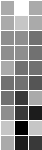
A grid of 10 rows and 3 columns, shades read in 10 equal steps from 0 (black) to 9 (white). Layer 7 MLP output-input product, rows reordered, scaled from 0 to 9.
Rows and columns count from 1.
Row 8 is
5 2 1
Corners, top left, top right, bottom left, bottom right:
6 6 6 2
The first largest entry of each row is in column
2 2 1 1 1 1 3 1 1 1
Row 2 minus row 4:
1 2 2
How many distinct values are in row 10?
3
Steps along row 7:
down up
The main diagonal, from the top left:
6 7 4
